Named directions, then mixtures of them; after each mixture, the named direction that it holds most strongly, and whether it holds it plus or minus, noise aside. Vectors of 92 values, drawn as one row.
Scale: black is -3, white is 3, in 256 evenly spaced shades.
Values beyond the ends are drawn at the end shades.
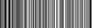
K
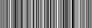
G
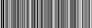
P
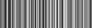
K, plus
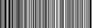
K, plus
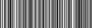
G, minus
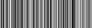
G, plus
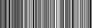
K, plus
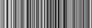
K, minus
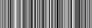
G, minus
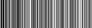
P, plus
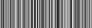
G, minus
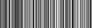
G, plus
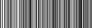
P, minus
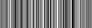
G, plus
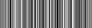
G, minus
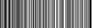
K, plus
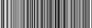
K, minus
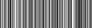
G, minus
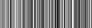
G, minus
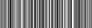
G, minus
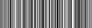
G, minus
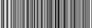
K, minus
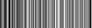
K, plus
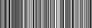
K, plus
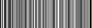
P, minus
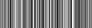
G, minus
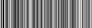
P, plus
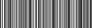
P, minus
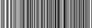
K, minus
